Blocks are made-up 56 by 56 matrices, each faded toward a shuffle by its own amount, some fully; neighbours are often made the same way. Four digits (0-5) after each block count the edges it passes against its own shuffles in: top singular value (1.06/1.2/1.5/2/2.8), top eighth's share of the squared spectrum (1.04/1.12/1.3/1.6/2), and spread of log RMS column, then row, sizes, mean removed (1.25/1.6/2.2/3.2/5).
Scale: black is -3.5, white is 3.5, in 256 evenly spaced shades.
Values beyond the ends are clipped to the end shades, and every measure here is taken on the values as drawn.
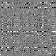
4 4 2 3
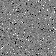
0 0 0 0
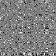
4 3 1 2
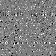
3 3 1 1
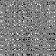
4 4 2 3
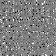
3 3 1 2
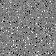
2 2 0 1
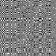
5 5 3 3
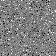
0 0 0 0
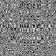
4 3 2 2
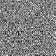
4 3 1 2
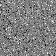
1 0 0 0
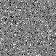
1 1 0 0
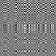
5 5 4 4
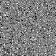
3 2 1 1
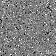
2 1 0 0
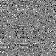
3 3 1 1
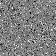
0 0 0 0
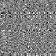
4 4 2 2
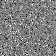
1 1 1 0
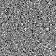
3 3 1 1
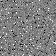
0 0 0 0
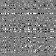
4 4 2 3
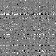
4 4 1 3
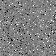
1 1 0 0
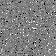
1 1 0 0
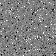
1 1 0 0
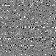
3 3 0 2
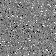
0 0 0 0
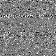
1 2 0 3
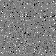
3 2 0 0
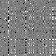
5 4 3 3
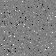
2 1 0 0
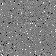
1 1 0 0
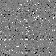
3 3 1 1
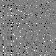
4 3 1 1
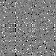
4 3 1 1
